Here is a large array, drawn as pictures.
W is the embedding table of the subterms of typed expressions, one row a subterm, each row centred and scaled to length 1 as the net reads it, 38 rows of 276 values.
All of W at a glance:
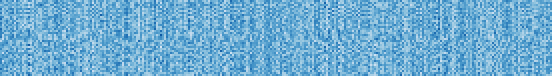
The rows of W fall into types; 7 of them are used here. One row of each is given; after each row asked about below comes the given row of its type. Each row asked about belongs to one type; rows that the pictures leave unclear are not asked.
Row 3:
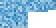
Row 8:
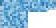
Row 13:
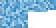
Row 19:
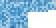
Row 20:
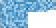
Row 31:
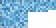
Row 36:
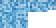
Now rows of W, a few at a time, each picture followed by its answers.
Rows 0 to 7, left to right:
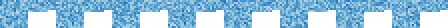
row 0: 13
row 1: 3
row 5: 13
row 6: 19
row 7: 3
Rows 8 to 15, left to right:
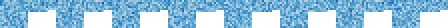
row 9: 36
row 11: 13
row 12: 3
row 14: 36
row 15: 31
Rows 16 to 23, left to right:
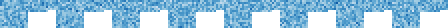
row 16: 8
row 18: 19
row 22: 31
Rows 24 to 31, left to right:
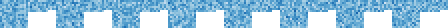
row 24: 36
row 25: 20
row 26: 19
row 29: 3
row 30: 19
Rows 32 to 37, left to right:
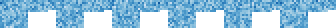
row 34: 8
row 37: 13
